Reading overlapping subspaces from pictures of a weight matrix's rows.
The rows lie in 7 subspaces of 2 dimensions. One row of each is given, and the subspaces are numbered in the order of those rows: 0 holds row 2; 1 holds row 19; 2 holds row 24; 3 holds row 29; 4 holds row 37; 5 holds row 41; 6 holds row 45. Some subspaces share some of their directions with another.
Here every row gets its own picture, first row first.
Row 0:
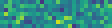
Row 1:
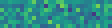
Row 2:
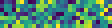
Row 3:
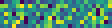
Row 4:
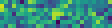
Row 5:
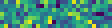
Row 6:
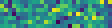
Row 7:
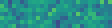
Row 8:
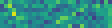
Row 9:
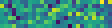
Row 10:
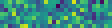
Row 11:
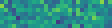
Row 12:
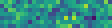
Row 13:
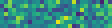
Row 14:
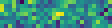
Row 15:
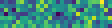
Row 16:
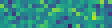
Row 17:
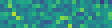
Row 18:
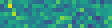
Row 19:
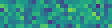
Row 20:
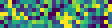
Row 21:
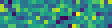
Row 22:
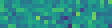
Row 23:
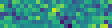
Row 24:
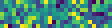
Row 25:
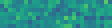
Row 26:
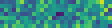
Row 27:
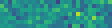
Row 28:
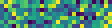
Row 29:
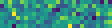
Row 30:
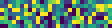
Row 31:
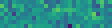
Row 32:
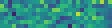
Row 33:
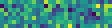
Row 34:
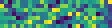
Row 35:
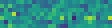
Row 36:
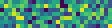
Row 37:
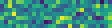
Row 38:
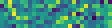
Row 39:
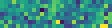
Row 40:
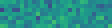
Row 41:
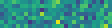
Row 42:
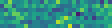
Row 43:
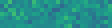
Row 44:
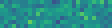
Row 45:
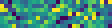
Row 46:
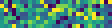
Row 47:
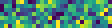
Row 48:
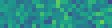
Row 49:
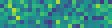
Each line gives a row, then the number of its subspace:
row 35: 4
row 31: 1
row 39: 5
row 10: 2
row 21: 6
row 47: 0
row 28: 5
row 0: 3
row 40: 6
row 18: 4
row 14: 0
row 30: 6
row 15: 0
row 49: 6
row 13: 3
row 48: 2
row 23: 5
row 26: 0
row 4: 0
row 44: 5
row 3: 3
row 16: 1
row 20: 5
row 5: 2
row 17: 4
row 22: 6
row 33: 1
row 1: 1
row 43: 5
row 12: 4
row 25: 4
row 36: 1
